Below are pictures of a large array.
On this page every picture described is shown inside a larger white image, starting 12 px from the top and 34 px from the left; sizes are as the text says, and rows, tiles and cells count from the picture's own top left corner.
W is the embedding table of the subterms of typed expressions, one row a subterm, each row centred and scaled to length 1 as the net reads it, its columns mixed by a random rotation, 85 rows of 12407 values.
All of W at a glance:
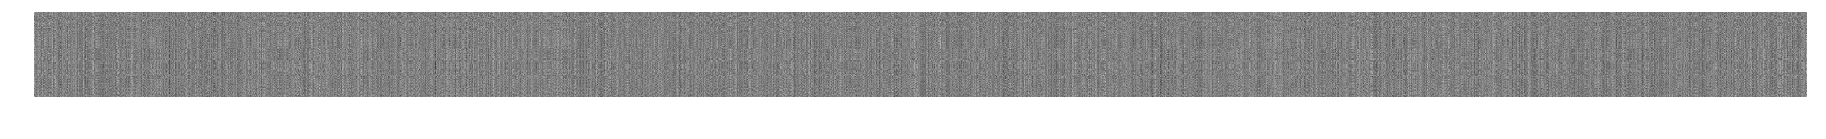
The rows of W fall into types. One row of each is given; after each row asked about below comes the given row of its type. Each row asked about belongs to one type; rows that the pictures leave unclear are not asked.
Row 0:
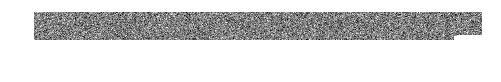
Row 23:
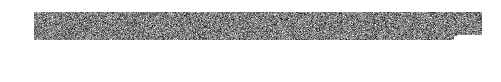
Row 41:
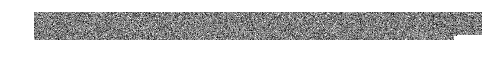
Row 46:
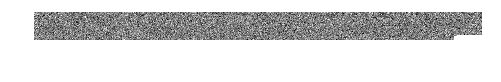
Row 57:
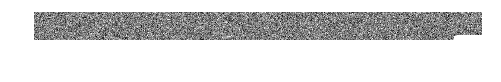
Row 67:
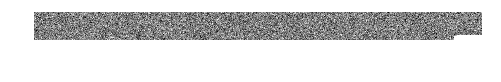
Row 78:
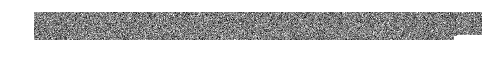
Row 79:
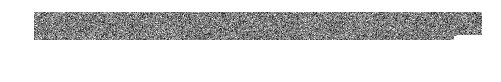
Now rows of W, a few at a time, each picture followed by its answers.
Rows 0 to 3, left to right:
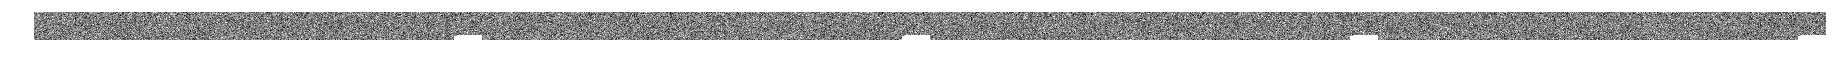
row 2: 0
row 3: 79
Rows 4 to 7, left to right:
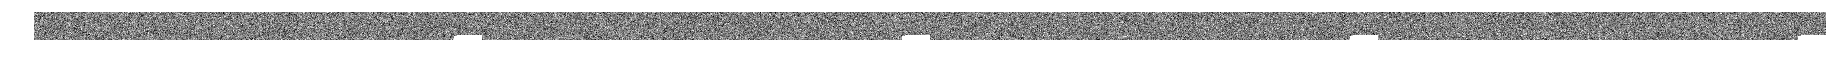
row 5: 67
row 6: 57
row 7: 78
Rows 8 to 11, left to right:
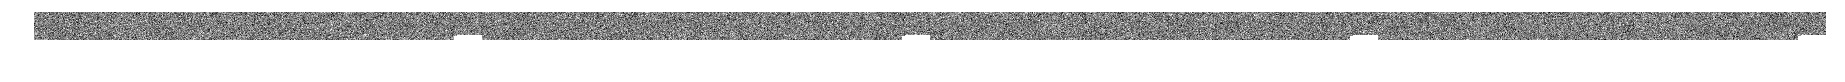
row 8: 46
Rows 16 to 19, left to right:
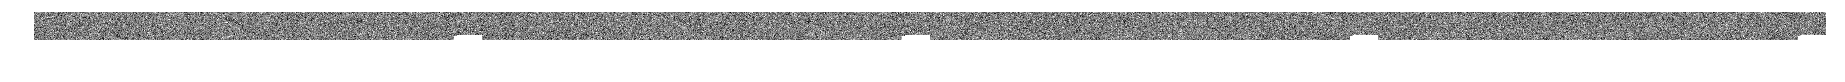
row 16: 57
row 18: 23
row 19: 78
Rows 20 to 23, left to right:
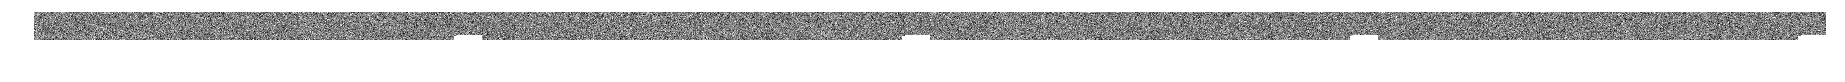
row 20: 79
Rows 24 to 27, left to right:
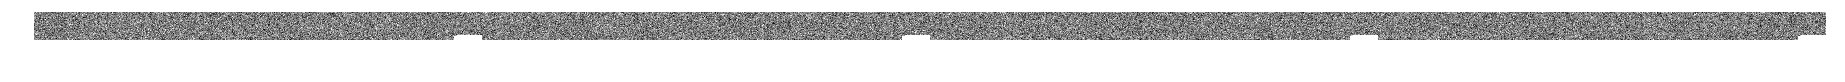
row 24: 78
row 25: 0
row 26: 67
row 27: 79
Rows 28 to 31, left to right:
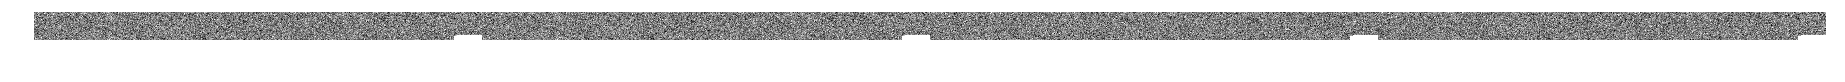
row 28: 67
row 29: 67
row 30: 41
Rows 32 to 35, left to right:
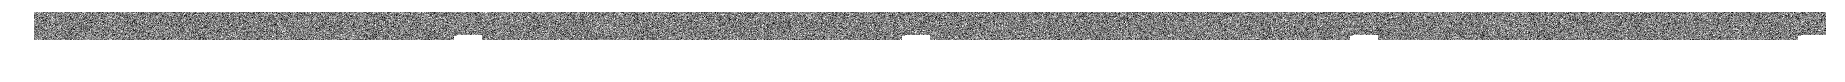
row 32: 23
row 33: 0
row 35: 67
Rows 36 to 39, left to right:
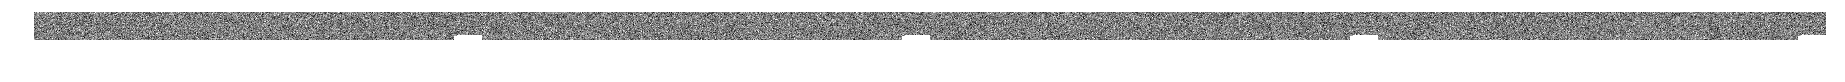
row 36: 41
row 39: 23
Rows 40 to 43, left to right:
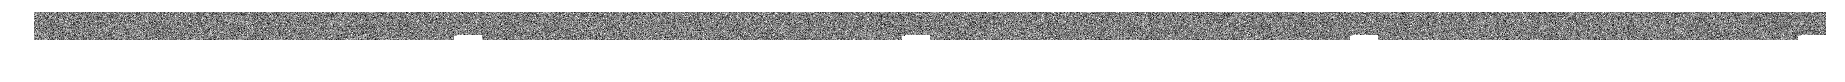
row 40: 46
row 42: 46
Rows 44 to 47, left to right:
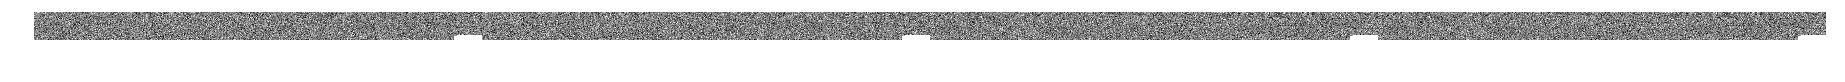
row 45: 0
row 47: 46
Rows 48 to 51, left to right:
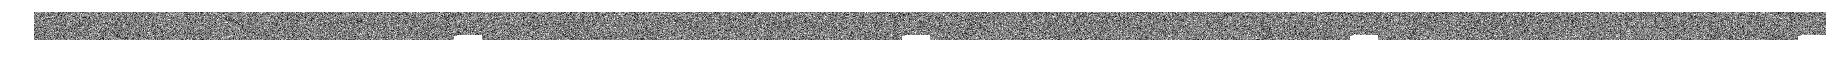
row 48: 57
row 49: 0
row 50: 23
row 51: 23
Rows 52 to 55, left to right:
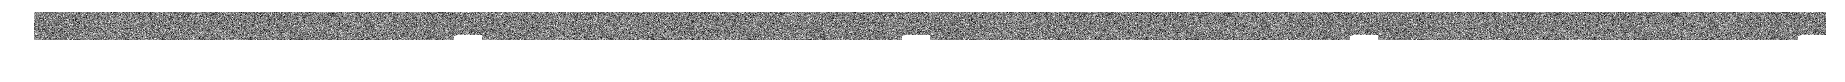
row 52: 78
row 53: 67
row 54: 78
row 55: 78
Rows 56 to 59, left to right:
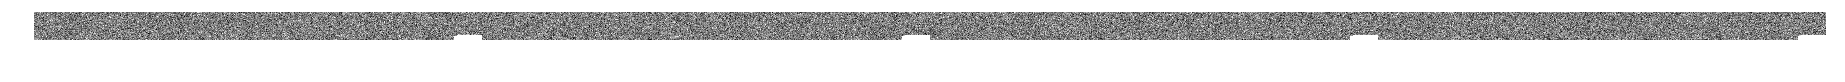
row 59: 67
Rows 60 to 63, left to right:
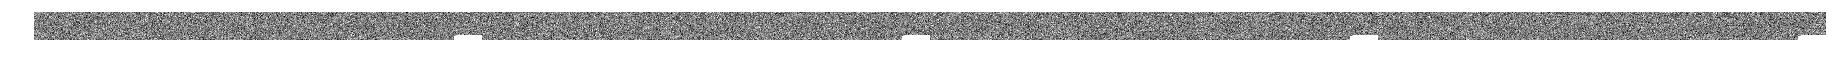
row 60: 46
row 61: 57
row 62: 79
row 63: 46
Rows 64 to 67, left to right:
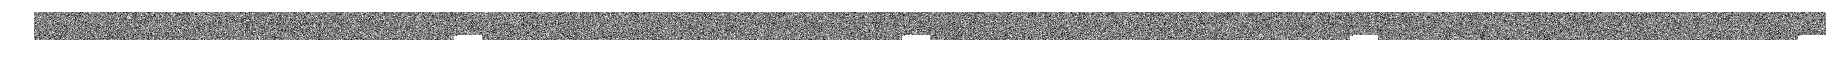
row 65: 0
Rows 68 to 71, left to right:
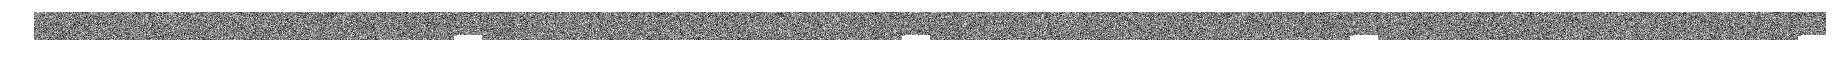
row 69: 78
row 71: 23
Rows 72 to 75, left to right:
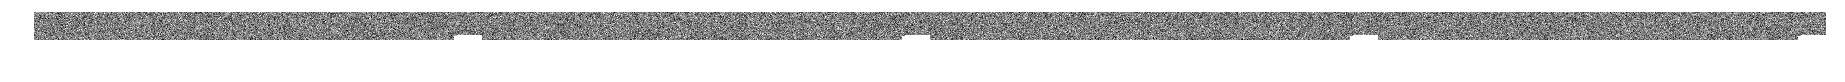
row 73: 79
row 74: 78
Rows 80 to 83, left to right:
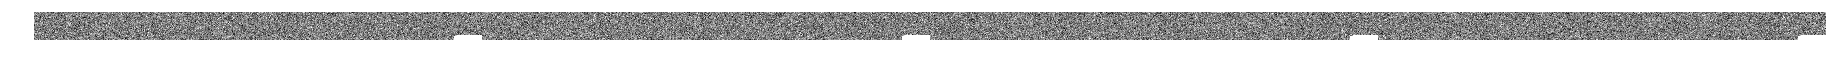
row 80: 57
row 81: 46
